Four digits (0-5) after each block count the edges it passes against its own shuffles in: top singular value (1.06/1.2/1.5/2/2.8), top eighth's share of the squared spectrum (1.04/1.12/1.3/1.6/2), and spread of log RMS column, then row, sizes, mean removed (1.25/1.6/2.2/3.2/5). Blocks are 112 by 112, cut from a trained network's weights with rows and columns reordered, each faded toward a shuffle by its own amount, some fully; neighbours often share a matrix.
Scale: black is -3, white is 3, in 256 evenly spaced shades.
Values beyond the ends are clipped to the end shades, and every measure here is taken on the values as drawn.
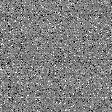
2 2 2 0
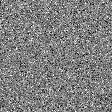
0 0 0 0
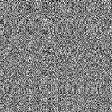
4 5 3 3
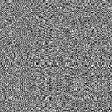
4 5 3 3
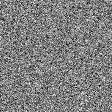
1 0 0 0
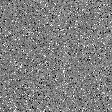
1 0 0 1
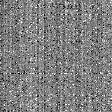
4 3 1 2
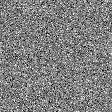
0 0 0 0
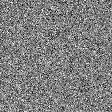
0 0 0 0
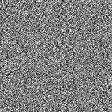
4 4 2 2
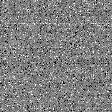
2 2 1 0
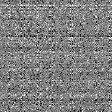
4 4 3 1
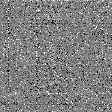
2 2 2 0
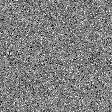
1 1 0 0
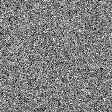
1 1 0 0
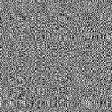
5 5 3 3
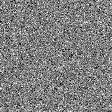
2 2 0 0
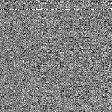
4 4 2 3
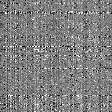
4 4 1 4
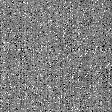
3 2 0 1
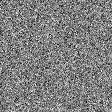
2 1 0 0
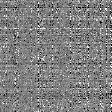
4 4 4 1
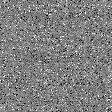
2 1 1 0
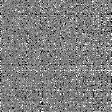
3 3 3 0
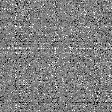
3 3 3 1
